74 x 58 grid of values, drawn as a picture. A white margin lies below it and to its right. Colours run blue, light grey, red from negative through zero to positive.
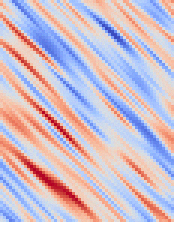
No row or column stands out. Neither half mirrors the other. The histogram is bell-shaped. Streaks slant down to the right.
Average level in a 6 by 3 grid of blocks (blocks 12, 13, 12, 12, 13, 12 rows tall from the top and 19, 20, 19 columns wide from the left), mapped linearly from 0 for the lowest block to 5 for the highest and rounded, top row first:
1 2 2
3 0 1
3 0 1
5 3 1
4 3 2
1 5 2
